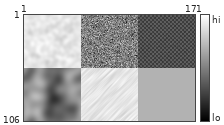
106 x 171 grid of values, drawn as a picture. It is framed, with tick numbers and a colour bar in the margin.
The table splits into 2 rows of 3 panels. Panel 1,1: very high, blotchy, faint in contrast. Panel 1,2: middling, fine-grained, strong in contrast. Panel 1,3: low, checkered. Panel 2,1: middling, smooth, strong in contrast. Panel 2,2: very high, slanting up to the right, faint in contrast. Panel 2,3: high, flat.
